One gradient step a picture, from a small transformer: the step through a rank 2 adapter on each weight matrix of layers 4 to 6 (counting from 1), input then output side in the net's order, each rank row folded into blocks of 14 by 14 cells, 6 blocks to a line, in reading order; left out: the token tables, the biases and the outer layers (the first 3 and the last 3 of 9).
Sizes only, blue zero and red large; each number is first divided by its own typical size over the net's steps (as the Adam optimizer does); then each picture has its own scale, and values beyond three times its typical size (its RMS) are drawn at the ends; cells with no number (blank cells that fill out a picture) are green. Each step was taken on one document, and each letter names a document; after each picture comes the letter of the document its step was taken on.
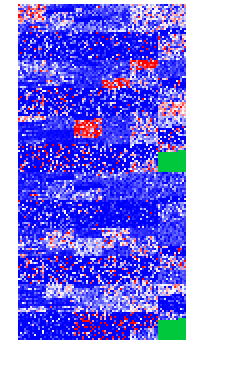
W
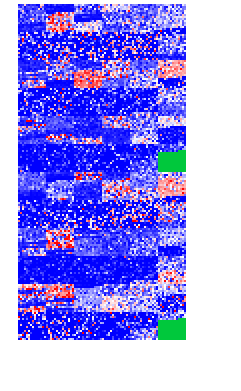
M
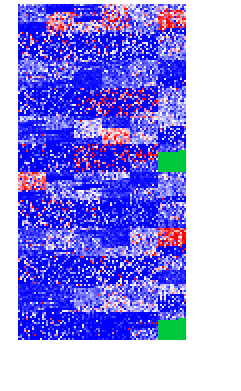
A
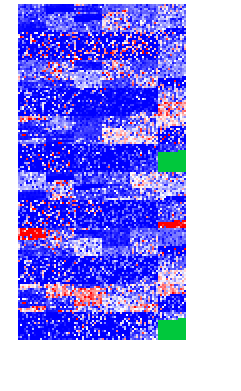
A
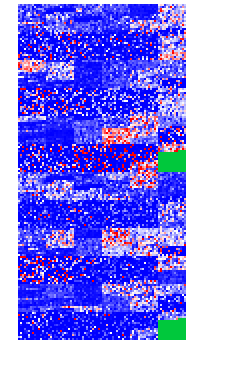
W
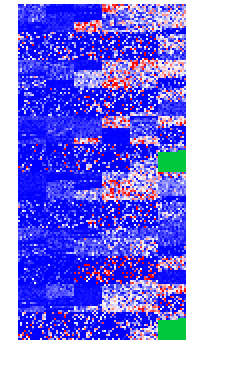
M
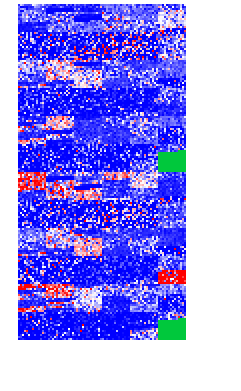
A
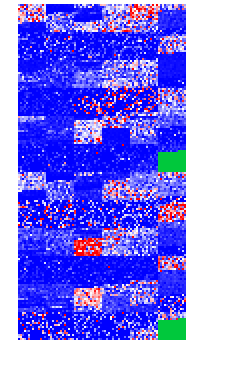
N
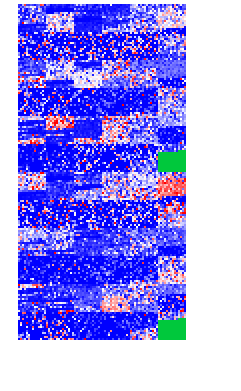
M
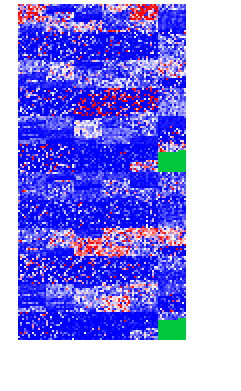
W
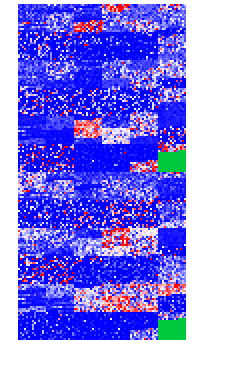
W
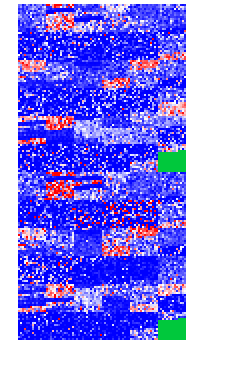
W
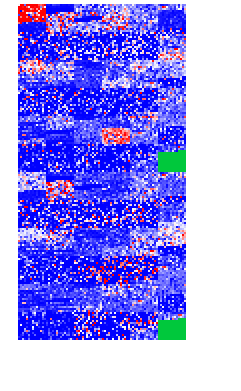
A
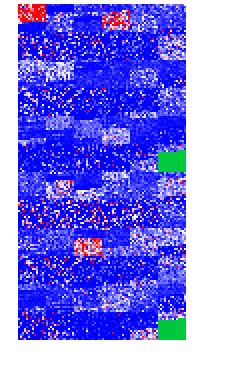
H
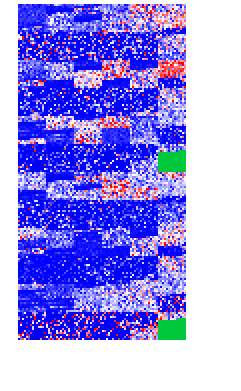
M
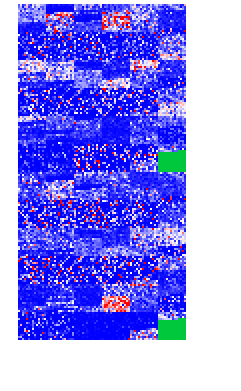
H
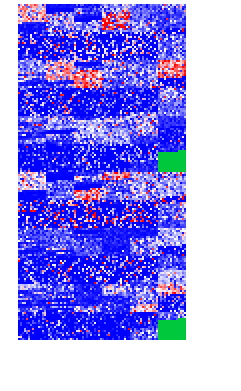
A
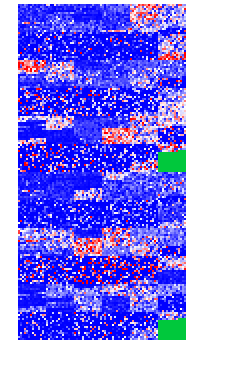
W
